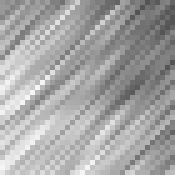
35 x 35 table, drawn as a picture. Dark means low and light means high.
Slope: up to the bottom left. Ninth with the lowest average: top right. Ninth with the highest average: bottom left. Mirror symmetry: none. Grain: diagonal, up to the right.
